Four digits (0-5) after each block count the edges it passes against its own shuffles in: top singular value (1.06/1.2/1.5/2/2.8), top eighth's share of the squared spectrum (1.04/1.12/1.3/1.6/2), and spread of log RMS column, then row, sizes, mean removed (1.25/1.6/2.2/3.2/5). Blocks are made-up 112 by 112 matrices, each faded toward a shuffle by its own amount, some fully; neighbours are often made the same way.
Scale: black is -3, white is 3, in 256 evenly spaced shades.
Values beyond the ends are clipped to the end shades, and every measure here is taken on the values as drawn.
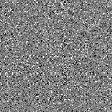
4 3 2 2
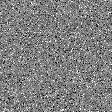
1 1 0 0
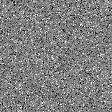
2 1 0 0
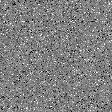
1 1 0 2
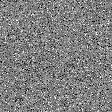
0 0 0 0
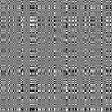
5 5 5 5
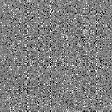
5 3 3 2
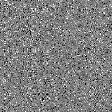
4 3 2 1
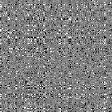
5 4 3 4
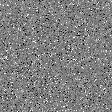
1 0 0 0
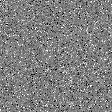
3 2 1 1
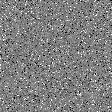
0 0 0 0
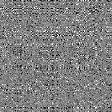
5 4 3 3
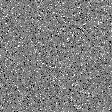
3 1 0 0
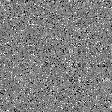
3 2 0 1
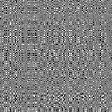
5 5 4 4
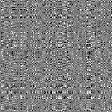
5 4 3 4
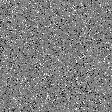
0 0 0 0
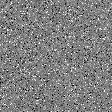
2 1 0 0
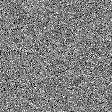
3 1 0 0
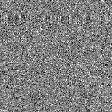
4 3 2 1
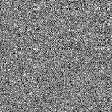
4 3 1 2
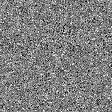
2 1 0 0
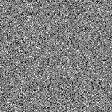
4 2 1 1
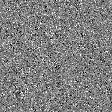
3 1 0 0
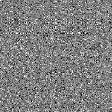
4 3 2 2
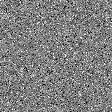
2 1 0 0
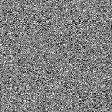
4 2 1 1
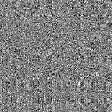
4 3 2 2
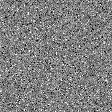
1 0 0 0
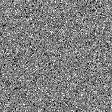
3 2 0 0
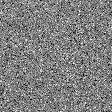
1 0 0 0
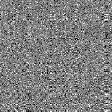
4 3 2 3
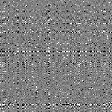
5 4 3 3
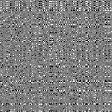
5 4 3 4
